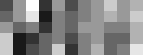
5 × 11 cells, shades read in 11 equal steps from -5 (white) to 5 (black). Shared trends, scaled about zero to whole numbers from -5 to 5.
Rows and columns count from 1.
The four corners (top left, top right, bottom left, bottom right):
2 -2 -3 -4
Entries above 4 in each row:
0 0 0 0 0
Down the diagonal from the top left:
2 -1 0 1 -3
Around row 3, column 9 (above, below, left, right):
-2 1 -1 0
